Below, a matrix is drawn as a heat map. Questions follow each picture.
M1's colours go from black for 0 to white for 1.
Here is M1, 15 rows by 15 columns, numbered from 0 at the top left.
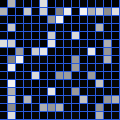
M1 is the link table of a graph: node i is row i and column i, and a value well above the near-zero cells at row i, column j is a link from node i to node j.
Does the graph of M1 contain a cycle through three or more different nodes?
yes
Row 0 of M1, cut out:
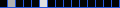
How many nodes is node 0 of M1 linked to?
2
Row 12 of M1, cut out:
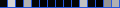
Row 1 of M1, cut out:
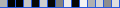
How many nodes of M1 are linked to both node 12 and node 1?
4
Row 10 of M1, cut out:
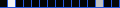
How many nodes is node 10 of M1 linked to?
2
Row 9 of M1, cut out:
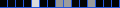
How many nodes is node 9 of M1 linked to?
4
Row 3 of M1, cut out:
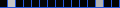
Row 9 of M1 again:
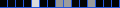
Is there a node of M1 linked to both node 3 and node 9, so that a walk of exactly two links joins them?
no
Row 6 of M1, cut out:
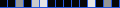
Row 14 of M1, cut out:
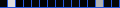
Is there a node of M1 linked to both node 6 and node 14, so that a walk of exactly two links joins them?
no
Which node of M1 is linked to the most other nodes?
node 1
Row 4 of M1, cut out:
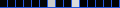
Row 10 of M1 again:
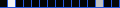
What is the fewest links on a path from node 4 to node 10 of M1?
4
